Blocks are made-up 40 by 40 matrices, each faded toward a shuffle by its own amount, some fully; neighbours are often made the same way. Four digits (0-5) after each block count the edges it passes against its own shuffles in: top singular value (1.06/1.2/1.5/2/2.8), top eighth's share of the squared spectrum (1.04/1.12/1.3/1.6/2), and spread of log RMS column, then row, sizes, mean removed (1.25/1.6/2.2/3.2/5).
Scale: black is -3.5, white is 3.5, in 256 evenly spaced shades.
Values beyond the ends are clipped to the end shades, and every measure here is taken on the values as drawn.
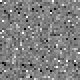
0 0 0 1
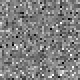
1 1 1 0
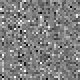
1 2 2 0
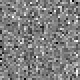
1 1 1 0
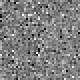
0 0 1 0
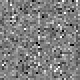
1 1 1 0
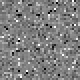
1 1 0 0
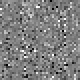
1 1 1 0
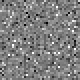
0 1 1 0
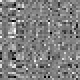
4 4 3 2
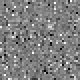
1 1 0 0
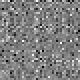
4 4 2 2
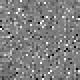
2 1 0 0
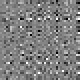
4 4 3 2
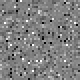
1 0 0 0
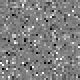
2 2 1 0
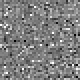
3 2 1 1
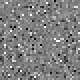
1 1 0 0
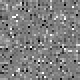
3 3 1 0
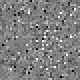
0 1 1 0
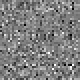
3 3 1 2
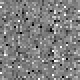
3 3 1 0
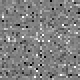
2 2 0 0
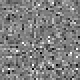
3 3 1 1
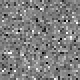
1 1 0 0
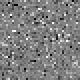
0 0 0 0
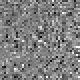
3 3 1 2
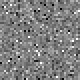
0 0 0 0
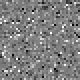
0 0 0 0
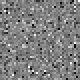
2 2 1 0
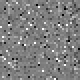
1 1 0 0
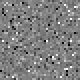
0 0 0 0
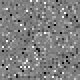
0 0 0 0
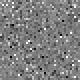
1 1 0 0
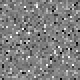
0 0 0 0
